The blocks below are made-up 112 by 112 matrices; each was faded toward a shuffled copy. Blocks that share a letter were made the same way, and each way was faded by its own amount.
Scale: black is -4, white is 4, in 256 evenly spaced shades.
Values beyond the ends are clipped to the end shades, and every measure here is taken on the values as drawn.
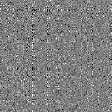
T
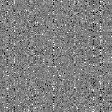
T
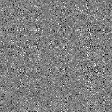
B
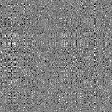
T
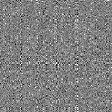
T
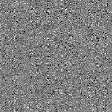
B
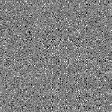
B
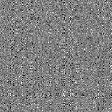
T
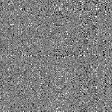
B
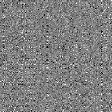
T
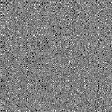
B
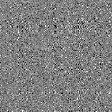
B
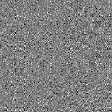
B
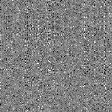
B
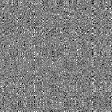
T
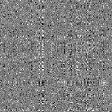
T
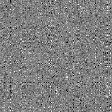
B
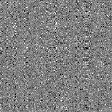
B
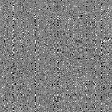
T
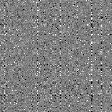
T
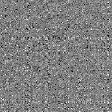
B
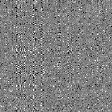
T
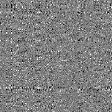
B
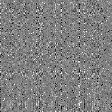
T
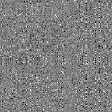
T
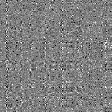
T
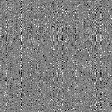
T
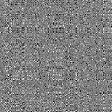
T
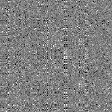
T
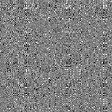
T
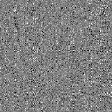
B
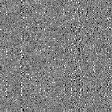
B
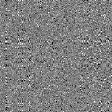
B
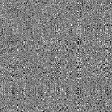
T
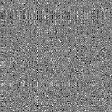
T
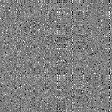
T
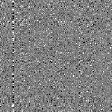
T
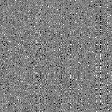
T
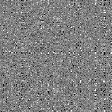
B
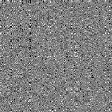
B
